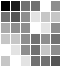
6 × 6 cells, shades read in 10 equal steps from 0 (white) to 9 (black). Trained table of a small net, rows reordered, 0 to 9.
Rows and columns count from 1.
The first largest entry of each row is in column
1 2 2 4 4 6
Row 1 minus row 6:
7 8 4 0 -5 -2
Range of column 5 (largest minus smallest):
5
